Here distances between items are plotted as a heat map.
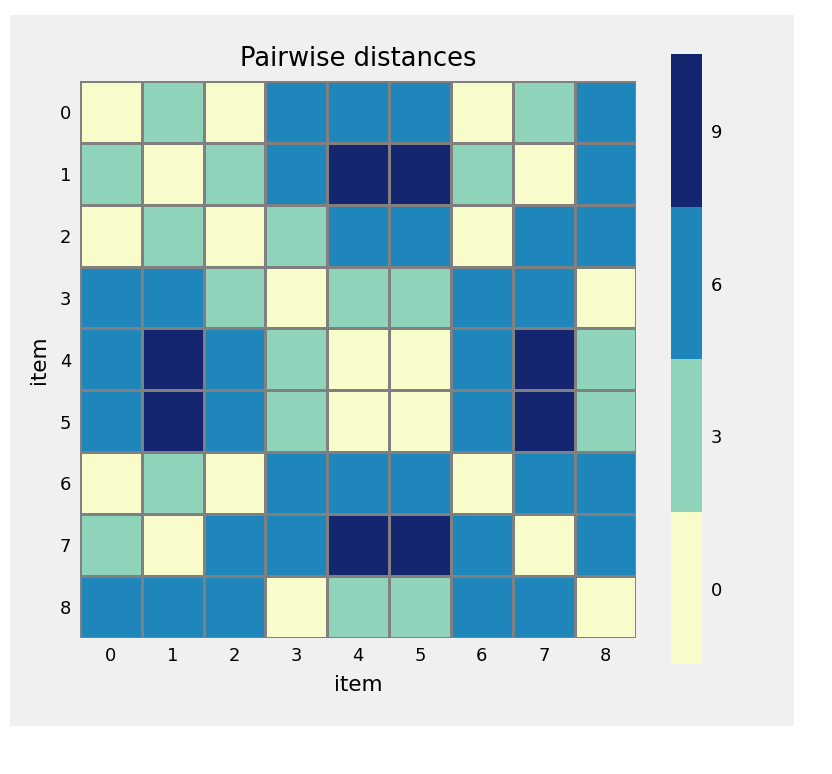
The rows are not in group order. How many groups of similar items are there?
4
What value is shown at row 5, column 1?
9
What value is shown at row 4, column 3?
3
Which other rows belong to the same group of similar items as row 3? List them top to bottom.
8
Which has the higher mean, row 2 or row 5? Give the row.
5
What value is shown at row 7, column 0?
3
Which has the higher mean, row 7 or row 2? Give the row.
7
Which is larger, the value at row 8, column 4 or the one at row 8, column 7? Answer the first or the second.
the second
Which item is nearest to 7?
1
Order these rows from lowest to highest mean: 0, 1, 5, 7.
0, 1, 5, 7
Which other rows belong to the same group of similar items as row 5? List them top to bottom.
4
